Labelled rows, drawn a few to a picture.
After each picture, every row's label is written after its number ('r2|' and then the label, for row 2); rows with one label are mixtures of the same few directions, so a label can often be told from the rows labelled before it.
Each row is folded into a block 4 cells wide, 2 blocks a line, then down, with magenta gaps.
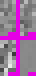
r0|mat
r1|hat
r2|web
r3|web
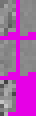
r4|web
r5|mat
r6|hat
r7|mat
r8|hat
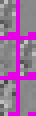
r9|hat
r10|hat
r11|hat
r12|hat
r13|hat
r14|web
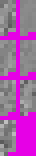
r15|web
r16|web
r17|web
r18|mat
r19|mat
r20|hat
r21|hat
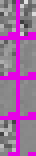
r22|mat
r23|hat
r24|hat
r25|hat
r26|hat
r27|hat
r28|mat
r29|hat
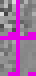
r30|mat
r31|hat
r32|mat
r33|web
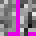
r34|hat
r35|web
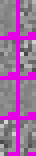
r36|hat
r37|mat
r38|mat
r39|mat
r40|mat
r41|hat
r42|hat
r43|web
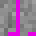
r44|web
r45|mat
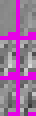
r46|hat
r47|web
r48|web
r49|web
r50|web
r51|web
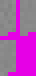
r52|mat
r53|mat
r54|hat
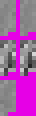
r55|web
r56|hat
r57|web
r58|web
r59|hat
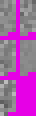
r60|mat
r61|mat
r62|hat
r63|mat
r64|hat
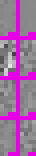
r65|hat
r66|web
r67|web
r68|mat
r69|mat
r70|web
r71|hat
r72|mat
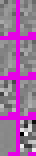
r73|hat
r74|mat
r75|web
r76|mat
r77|mat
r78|web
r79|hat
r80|mat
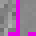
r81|web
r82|web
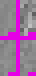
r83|web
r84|web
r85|hat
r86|mat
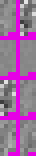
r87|hat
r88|hat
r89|mat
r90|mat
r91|hat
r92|hat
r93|web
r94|web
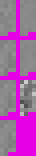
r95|mat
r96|hat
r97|web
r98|web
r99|web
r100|hat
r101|web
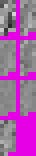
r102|web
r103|web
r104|web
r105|hat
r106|mat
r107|hat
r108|hat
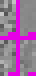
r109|mat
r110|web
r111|hat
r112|hat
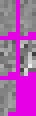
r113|mat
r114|hat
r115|mat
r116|web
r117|web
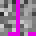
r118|mat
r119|hat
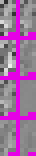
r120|hat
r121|hat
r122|web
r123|hat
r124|hat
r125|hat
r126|web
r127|web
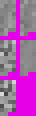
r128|web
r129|hat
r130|mat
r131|hat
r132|mat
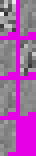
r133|mat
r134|web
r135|hat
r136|web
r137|web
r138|mat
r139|hat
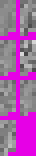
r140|web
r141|web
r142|hat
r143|mat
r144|mat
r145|hat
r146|web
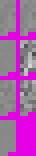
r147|web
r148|web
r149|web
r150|web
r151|mat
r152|mat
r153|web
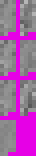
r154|hat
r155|hat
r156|hat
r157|web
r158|hat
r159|web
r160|web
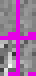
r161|mat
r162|hat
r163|web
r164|hat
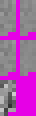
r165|mat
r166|mat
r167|mat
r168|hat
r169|web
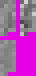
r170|web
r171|hat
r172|hat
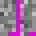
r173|mat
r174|hat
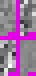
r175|mat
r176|hat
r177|web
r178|web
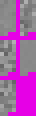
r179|hat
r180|hat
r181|mat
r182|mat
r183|mat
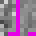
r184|hat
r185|web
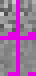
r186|mat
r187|mat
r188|hat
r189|mat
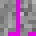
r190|web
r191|mat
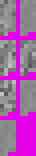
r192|hat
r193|hat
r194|web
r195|web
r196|mat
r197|web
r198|web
